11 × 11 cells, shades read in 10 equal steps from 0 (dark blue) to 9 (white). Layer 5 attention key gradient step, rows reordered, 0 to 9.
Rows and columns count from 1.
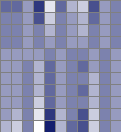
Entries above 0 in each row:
11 11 11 11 11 11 11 11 11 11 10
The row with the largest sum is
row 11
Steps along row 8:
same down up down up down down up down up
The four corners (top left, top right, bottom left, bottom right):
3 4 6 5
